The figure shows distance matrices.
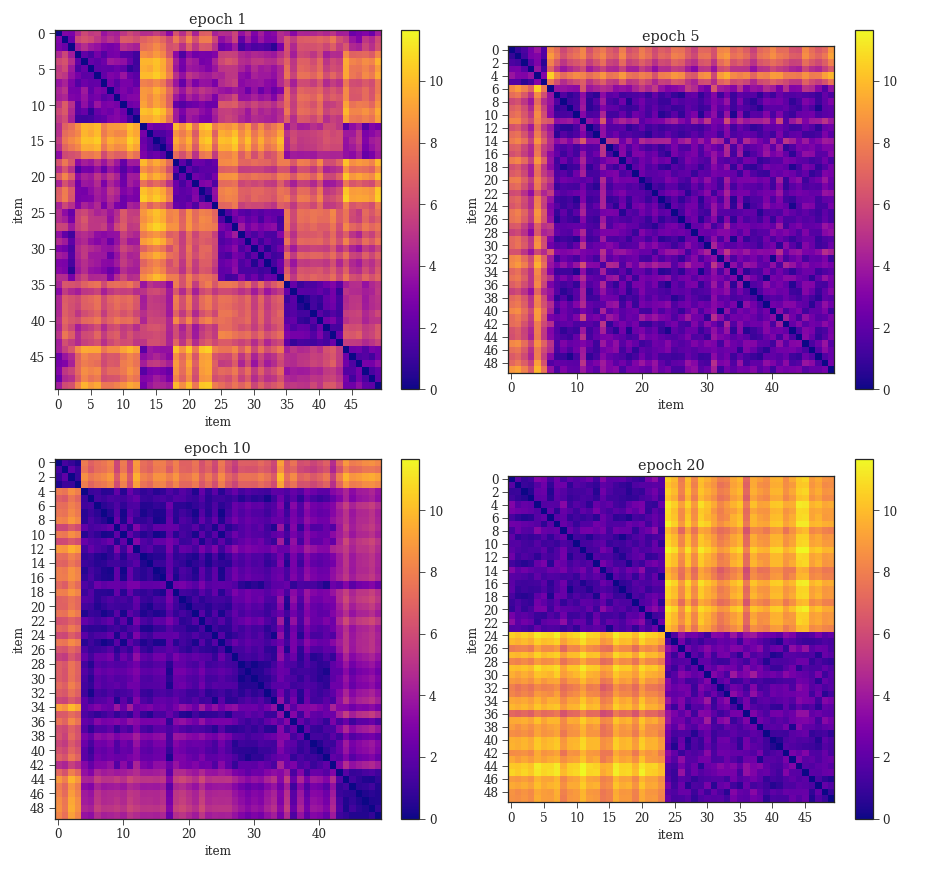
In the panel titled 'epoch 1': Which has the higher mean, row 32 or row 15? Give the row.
15
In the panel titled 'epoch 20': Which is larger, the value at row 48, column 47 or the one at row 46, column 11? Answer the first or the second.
the second
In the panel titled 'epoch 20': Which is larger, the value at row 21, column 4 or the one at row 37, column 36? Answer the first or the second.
the second
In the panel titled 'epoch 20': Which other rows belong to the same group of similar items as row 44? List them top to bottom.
24, 25, 26, 27, 28, 29, 30, 31, 32, 33, 34, 35, 36, 37, 38, 39, 40, 41, 42, 43, 45, 46, 47, 48, 49
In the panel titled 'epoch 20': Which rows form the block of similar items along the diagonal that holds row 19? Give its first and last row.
0 to 23
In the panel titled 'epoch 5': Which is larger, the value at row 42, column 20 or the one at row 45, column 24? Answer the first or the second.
the second
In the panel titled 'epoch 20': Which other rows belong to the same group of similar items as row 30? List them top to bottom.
24, 25, 26, 27, 28, 29, 31, 32, 33, 34, 35, 36, 37, 38, 39, 40, 41, 42, 43, 44, 45, 46, 47, 48, 49
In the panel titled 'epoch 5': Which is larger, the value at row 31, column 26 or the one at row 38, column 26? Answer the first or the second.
the first
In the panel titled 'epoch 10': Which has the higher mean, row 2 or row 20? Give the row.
2
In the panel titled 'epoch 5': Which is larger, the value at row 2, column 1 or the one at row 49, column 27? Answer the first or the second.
the second
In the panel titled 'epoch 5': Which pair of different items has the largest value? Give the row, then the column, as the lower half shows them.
6, 4
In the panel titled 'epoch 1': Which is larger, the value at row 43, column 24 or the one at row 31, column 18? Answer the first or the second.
the second
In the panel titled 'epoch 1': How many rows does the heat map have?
50
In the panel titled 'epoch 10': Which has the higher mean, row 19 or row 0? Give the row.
0
